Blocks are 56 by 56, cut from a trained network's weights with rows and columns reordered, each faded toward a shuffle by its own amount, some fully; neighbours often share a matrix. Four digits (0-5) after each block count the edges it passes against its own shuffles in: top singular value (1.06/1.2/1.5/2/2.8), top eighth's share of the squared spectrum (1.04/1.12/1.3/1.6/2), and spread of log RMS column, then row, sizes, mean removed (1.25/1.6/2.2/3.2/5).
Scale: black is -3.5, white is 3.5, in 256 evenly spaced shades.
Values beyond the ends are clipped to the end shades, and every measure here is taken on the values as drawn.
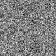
3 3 0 0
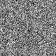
1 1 0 0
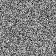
0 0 0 0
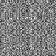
4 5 1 2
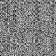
4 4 0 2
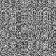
4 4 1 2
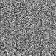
3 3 0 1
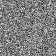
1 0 0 0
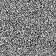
1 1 0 0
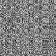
4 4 0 2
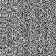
3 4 1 1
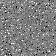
1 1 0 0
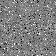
0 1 0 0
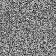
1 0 0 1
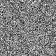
2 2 0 0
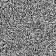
0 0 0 0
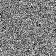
0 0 0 0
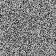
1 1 0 0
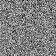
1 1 0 0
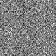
3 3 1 1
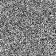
1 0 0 0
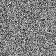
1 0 0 0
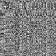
4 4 1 2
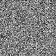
1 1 0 0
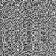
4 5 1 2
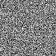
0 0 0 0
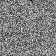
0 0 0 0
